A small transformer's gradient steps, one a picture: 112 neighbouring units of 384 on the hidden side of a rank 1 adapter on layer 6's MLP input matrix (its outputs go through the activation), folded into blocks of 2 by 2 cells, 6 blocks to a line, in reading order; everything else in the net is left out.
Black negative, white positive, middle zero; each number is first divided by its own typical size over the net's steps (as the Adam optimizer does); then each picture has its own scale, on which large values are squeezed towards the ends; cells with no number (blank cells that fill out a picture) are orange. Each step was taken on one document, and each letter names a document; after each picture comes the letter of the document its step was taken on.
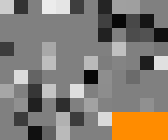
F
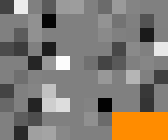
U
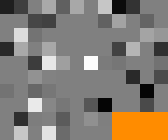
U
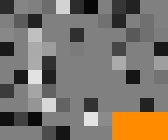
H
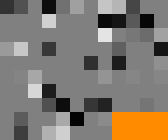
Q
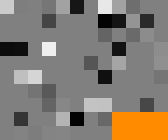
Q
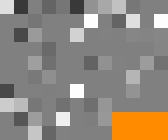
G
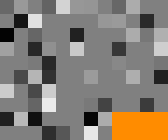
H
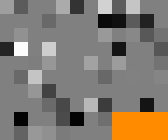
Q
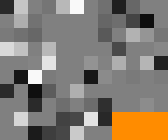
F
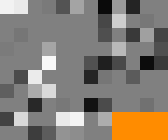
F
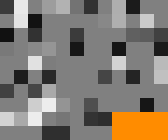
H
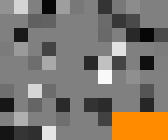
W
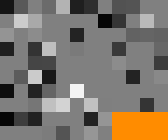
H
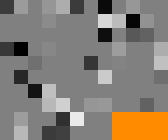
Q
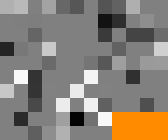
F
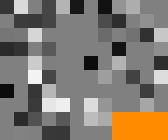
U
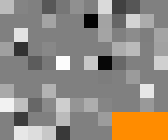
U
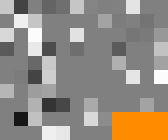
H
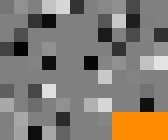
W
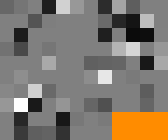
W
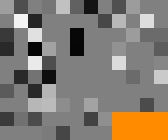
H
